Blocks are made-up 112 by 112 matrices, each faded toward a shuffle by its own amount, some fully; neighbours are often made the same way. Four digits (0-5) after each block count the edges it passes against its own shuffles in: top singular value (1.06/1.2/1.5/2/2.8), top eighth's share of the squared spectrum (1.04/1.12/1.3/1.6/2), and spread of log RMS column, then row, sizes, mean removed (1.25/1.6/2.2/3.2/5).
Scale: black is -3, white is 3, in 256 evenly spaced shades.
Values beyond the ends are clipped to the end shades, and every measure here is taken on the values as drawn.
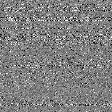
2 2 0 4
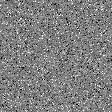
0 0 0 0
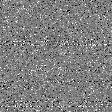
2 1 0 2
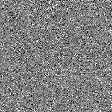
4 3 1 1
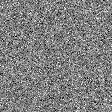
0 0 0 0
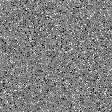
2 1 0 0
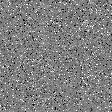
2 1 0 0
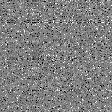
4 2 0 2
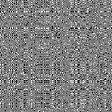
5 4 3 3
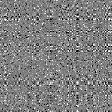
5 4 3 3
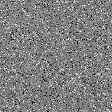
3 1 0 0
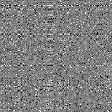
5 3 2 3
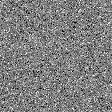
0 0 0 0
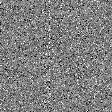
1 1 2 0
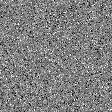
0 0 0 0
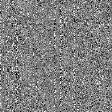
1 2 4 0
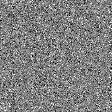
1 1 2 0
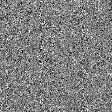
0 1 3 0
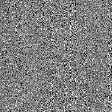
2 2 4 0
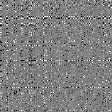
5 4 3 3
